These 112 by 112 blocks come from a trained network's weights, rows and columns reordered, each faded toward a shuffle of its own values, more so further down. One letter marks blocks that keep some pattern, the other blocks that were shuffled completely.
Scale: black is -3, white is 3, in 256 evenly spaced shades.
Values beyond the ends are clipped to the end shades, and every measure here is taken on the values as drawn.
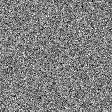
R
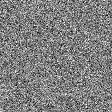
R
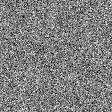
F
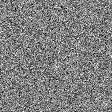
R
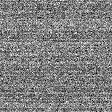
F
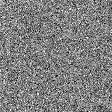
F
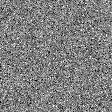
R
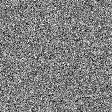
R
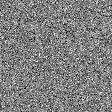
R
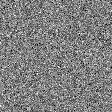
R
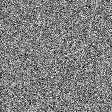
R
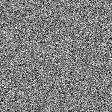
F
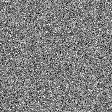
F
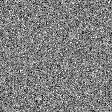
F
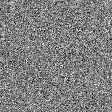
R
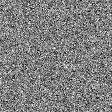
F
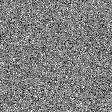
F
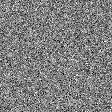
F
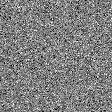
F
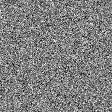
R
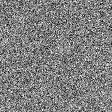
R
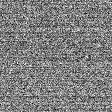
F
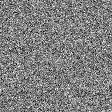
R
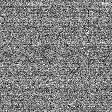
F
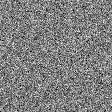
R
